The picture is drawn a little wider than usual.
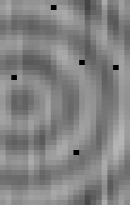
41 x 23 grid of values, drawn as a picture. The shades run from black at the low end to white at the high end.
Slope: none. Rings: centred on the middle left. Histogram: skewed, a long tail of low values. Odd rows or columns: none. Lone odd cells: 5, each lower than its neighbours.
